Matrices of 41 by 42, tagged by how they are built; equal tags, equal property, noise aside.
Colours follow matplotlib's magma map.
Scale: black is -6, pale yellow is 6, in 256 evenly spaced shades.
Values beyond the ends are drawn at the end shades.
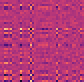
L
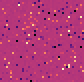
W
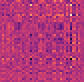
L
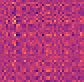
L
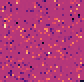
W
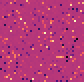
W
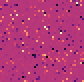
W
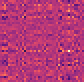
L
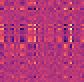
L
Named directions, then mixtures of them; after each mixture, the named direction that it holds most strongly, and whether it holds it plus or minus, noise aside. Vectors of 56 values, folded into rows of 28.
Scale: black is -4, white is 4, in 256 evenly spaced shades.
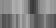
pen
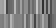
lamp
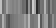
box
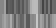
pen, minus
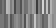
lamp, minus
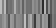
lamp, plus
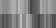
pen, plus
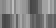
pen, plus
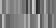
box, plus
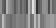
box, plus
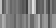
box, plus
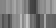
pen, plus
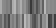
pen, plus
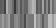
lamp, minus
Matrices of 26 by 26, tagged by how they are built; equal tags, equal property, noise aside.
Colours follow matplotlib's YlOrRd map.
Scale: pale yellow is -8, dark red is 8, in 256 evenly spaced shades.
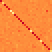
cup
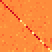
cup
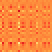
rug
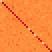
cup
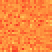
rug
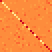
cup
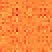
rug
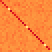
cup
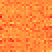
rug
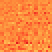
rug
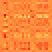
rug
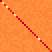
cup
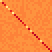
cup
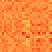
rug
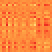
rug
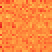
rug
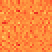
rug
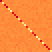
cup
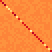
cup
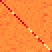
cup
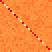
cup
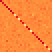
cup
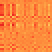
rug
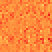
rug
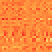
rug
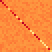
cup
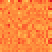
rug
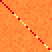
cup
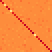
cup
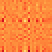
rug
